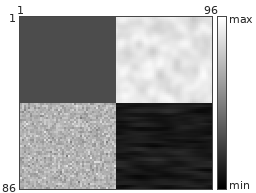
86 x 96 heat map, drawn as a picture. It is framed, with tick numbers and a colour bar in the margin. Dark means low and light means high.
The table splits into 2 rows of 2 panels. Panel 1,1: low, flat. Panel 1,2: very high, blotchy, faint in contrast. Panel 2,1: high, fine-grained. Panel 2,2: very low, streaked across, faint in contrast.
